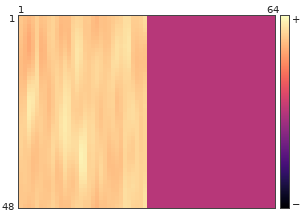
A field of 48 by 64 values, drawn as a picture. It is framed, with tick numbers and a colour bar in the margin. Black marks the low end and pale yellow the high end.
The table splits into one row of 2 panels. Panel 1,1: very high, streaked downward, faint in contrast. Panel 1,2: middling, flat.
